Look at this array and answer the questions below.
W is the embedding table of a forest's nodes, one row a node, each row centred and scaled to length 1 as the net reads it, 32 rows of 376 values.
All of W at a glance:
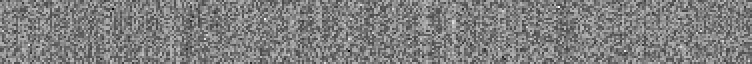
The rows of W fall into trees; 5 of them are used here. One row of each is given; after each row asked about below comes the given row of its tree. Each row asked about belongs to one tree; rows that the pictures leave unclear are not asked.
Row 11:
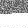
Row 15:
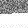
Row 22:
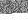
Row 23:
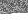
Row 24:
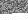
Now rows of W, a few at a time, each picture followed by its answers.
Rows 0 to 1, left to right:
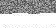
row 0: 24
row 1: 11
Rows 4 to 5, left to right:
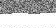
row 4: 15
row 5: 15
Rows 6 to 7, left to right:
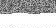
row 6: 23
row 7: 22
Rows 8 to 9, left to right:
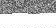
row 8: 15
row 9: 11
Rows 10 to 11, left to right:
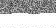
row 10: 23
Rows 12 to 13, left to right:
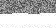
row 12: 15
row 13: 23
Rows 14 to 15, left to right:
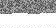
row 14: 23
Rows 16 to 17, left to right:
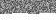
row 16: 24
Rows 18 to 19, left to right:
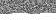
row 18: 11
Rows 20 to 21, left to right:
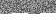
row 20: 11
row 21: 15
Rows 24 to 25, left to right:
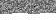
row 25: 24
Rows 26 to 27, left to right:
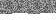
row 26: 22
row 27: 22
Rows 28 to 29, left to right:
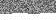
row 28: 23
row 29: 11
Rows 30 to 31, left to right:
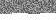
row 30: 11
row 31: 24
